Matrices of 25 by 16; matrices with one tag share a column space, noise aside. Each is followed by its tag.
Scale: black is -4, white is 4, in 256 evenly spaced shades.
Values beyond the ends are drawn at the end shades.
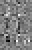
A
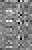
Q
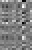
Q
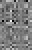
Q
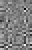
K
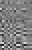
K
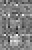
A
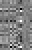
K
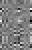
K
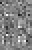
A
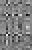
A
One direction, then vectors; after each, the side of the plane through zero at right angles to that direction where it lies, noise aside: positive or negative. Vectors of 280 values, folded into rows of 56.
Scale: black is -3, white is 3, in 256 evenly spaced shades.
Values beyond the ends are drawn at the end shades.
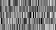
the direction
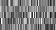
negative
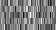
negative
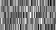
negative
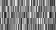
negative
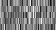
negative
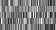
negative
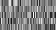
negative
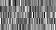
positive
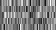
positive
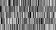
positive
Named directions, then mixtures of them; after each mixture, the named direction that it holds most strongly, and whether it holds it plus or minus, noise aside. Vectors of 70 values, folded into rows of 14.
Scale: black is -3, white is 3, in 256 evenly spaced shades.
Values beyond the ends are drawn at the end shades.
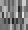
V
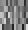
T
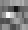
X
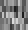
V, minus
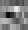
X, minus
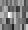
T, plus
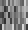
T, minus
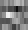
X, plus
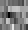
X, minus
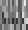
V, plus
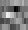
X, plus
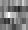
X, plus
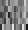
T, minus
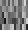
T, minus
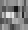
X, plus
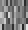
T, plus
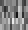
V, minus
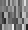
T, minus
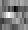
X, plus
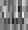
V, plus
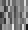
T, minus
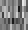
V, plus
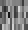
T, minus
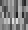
V, minus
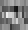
X, plus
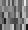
T, minus
